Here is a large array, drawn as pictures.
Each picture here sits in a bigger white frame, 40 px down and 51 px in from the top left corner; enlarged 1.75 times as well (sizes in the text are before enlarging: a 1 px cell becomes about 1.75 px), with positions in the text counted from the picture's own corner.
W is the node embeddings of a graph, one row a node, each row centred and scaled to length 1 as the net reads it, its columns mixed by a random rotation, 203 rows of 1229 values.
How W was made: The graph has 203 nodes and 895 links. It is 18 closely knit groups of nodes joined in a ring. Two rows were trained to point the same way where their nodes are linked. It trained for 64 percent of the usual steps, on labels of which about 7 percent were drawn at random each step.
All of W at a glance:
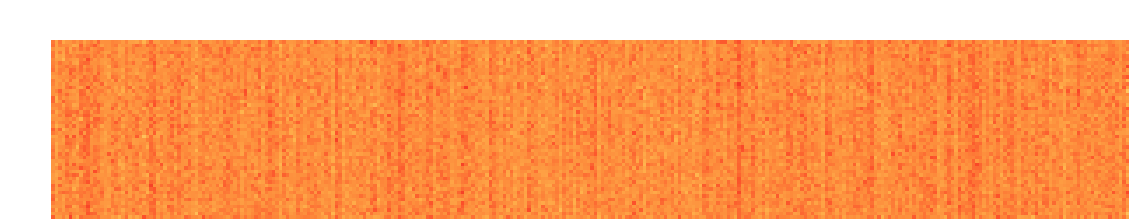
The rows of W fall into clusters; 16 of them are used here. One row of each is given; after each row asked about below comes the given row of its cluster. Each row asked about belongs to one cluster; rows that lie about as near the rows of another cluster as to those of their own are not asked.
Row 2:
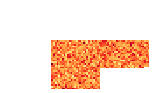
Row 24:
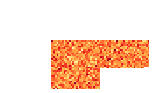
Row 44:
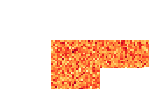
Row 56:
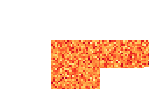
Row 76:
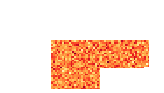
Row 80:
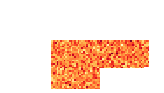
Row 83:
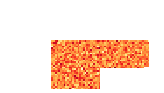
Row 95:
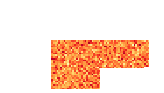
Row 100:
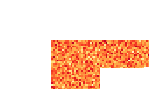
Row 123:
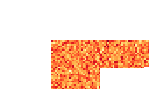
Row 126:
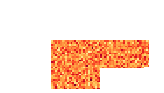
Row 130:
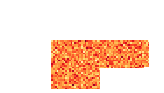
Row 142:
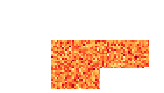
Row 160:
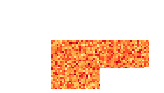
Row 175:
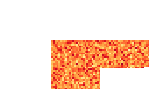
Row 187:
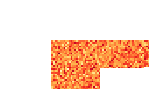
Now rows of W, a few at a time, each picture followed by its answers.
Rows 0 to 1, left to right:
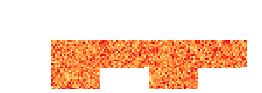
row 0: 2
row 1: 80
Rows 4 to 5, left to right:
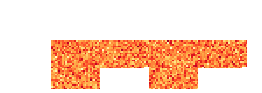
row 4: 126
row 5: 24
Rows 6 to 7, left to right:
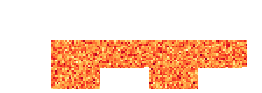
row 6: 24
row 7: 100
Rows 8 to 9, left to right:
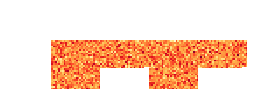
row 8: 130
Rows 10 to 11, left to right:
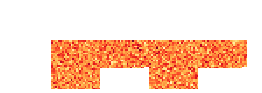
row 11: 187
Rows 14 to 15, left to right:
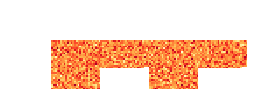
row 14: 126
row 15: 187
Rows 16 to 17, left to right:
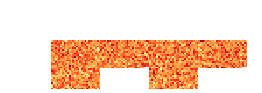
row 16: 80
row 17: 160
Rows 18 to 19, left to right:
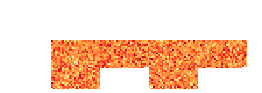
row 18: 24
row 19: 187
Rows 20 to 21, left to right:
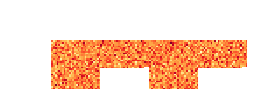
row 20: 2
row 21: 83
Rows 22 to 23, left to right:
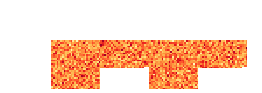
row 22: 2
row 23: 76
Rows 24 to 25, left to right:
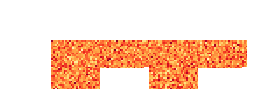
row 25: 123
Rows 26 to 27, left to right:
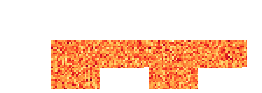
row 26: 126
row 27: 76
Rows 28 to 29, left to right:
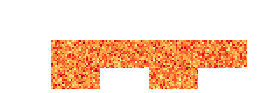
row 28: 2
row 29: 175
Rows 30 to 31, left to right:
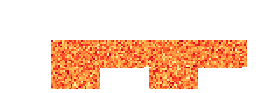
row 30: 142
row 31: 24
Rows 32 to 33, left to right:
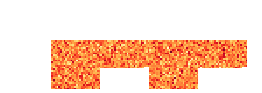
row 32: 56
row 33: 44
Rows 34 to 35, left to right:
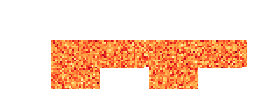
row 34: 175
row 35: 160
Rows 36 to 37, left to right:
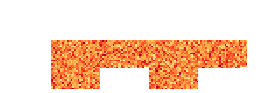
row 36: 2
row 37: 56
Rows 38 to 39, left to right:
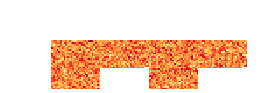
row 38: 76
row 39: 175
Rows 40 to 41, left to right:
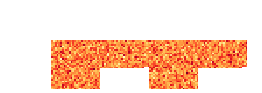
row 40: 142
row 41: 123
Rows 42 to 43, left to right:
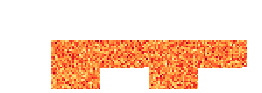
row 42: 80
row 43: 95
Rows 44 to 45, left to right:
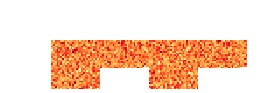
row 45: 100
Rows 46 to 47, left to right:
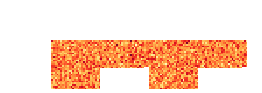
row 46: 123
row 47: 95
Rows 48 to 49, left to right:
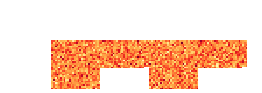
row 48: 160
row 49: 2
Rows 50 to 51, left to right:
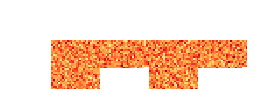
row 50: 56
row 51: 126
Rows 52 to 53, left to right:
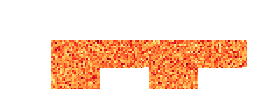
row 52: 80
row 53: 160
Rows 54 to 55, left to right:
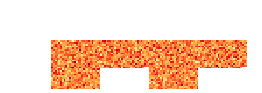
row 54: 160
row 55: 160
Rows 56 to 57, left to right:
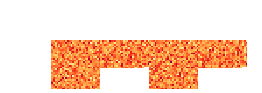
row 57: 56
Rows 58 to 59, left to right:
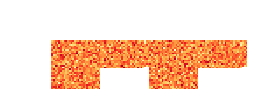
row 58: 56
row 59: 187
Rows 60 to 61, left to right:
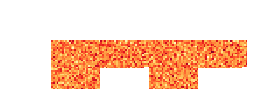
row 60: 24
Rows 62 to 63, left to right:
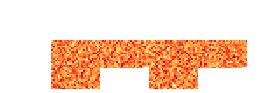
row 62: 56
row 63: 142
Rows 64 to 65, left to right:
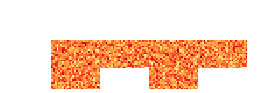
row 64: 100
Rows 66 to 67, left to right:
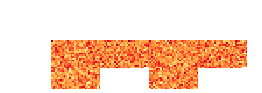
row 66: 123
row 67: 24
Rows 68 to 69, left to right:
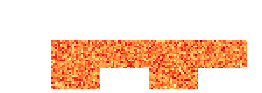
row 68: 100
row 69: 83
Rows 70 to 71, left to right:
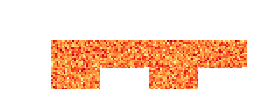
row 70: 175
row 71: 24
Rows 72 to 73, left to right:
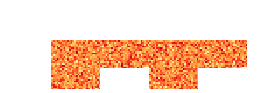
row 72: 56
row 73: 100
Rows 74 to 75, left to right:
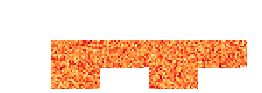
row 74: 95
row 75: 56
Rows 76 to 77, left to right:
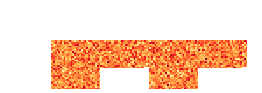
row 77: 80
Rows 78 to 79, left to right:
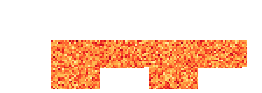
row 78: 24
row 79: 2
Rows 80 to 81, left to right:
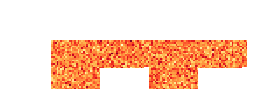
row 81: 175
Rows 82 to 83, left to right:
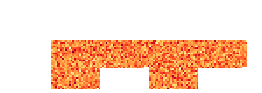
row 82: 44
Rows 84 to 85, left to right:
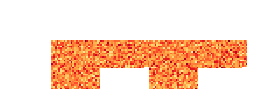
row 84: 130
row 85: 160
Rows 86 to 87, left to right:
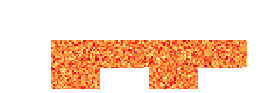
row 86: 76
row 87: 130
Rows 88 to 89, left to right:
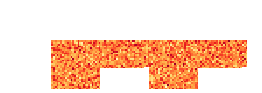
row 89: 80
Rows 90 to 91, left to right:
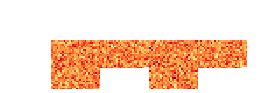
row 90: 95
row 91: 83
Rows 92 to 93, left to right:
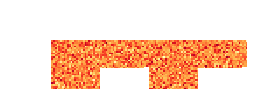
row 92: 100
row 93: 130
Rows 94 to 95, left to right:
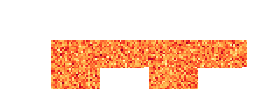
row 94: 126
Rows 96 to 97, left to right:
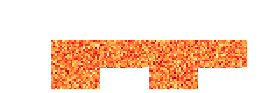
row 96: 142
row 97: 83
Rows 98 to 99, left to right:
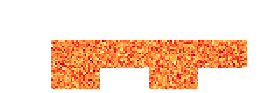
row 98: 83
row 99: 24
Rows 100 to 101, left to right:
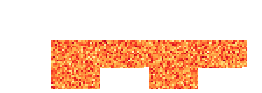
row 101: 76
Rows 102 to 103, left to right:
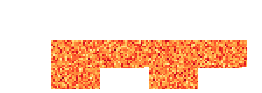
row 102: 56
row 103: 126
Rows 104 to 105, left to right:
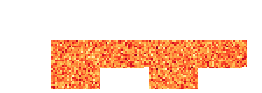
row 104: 100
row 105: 187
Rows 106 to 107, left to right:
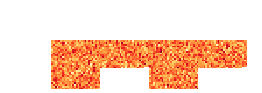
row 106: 44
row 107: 100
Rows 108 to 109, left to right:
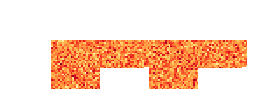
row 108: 83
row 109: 142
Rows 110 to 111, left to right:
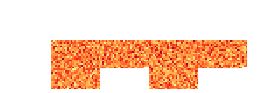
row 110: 142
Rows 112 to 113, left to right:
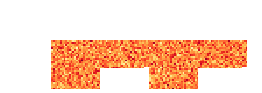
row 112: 76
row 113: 80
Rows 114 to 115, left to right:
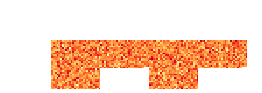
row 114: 142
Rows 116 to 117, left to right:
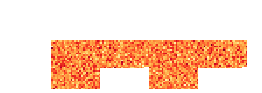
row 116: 83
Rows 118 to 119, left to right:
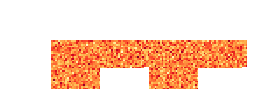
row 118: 160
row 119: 76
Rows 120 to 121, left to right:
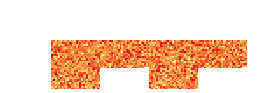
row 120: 160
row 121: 24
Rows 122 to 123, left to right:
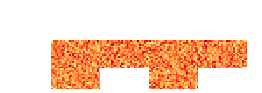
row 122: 80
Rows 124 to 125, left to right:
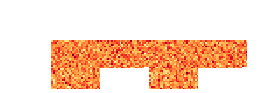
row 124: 80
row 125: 123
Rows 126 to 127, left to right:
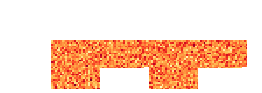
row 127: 100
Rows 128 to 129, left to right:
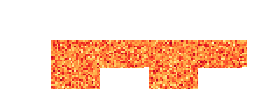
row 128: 100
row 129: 24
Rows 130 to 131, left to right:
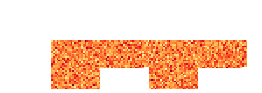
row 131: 187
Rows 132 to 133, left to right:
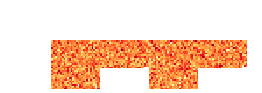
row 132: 126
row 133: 175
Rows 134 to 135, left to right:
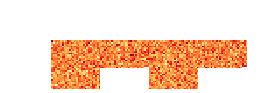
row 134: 123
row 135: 95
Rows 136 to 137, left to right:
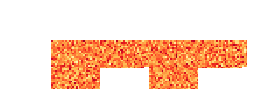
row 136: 24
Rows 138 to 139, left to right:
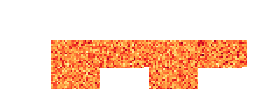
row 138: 95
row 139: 2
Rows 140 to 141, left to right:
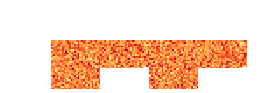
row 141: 187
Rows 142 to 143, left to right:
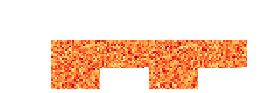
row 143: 142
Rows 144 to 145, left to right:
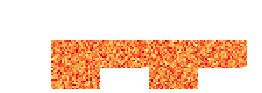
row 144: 126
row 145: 56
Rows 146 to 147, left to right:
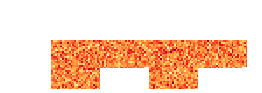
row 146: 142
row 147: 44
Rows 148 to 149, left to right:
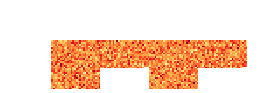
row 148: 83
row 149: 95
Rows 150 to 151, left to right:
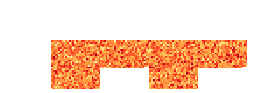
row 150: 24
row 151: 123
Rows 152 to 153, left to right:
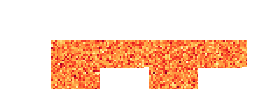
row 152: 83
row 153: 142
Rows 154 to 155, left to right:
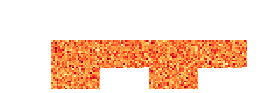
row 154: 80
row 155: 80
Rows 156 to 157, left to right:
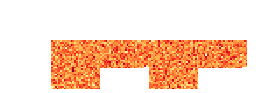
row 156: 187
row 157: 142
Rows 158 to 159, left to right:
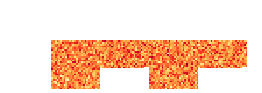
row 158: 160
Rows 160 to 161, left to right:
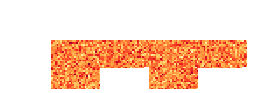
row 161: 95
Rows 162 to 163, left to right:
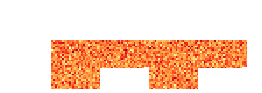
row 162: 44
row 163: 83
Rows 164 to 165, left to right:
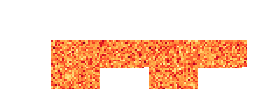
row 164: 2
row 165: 126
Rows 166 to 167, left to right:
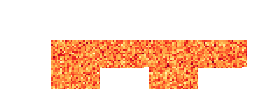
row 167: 123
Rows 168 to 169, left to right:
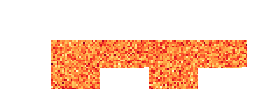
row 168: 2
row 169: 100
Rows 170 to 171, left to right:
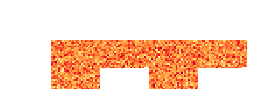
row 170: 130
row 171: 126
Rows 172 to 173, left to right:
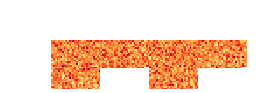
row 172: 175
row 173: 126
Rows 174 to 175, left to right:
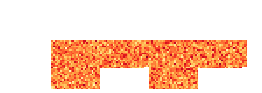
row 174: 187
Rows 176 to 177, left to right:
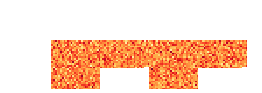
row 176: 56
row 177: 76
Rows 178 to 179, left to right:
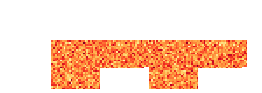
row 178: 2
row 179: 123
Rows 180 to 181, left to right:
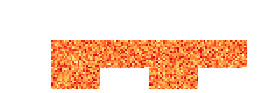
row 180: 24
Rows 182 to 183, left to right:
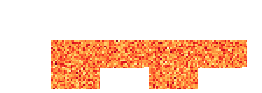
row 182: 83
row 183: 44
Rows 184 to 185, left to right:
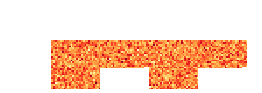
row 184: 100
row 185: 2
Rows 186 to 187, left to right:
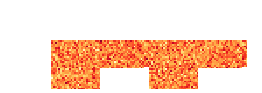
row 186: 80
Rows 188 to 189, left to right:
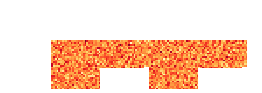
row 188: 130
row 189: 76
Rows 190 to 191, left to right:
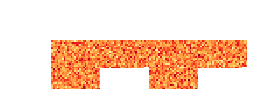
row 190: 76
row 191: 126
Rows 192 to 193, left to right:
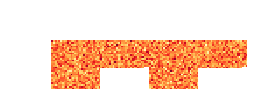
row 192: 123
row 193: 187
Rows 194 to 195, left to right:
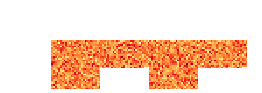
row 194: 130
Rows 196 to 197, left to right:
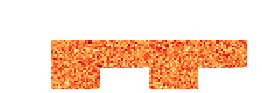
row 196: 95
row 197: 100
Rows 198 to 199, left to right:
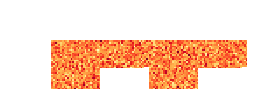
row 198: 80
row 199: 142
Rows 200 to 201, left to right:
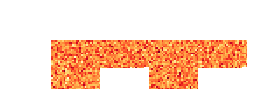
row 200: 160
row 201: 56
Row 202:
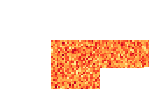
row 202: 44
